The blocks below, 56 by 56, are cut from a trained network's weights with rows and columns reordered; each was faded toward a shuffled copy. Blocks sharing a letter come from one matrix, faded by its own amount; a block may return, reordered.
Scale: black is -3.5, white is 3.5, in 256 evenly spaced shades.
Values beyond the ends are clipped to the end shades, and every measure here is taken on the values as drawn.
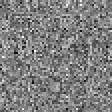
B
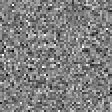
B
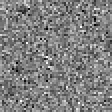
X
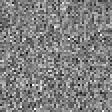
B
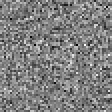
B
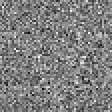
B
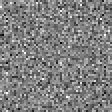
X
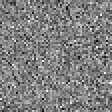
X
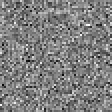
B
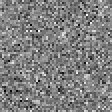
X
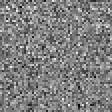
B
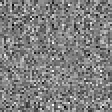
B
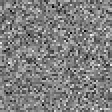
X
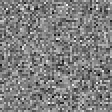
B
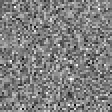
B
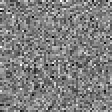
B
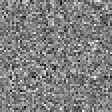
B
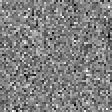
X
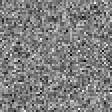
X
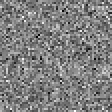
B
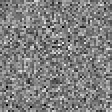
B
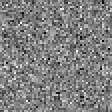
X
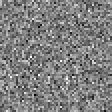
X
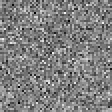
X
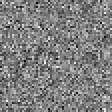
B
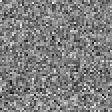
B
